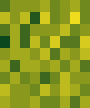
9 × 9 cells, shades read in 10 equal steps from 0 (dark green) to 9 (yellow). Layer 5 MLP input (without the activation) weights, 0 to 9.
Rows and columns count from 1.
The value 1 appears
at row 2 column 4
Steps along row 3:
up down up same same up down up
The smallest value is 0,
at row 4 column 1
